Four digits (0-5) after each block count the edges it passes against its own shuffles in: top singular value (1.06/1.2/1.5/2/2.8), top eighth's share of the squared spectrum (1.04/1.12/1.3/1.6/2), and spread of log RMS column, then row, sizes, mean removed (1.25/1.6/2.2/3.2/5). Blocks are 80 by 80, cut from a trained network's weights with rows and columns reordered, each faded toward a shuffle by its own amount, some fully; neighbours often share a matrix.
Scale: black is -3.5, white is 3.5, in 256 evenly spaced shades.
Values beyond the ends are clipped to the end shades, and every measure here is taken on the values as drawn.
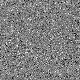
1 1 0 0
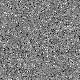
0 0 0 0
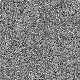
0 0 0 0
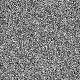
0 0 0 0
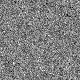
0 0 0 0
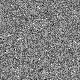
0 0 0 0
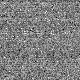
2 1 0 0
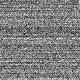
4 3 0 1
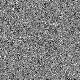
2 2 0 0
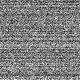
4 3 0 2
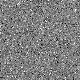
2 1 0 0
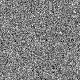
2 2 0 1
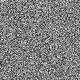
1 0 0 0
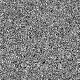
2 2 0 1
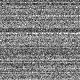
4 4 1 2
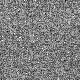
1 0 0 0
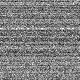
4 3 0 2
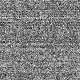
3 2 0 0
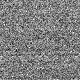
2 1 0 0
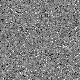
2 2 0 1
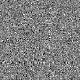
3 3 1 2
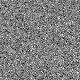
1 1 0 0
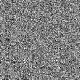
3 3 0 1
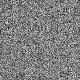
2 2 0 1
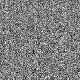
2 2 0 1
